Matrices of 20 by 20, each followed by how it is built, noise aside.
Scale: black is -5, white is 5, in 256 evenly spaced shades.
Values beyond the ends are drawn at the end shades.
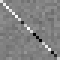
diagonal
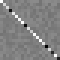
diagonal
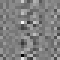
low rank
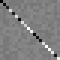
diagonal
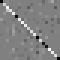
diagonal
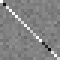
diagonal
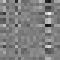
low rank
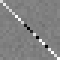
diagonal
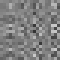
low rank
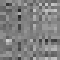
low rank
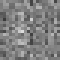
low rank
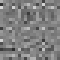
low rank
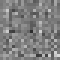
low rank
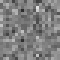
low rank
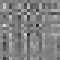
low rank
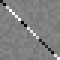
diagonal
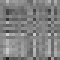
low rank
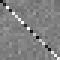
diagonal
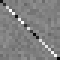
diagonal
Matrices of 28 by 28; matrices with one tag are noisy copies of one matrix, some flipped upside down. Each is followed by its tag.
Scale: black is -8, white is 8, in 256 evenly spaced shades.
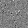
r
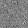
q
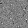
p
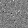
r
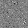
q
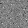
p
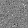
q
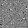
p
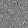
q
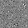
q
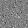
r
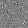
q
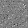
q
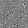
q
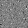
p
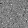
p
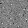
p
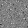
p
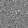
r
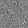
q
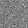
q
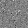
r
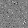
q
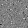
p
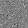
q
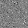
q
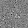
r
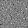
p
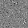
q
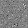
q
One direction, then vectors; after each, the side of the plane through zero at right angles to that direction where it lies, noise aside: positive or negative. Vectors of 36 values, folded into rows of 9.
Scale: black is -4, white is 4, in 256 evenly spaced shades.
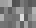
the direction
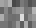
positive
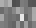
positive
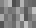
positive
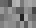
negative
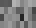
negative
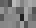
negative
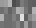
positive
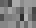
negative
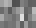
positive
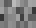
negative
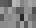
negative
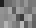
negative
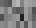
negative
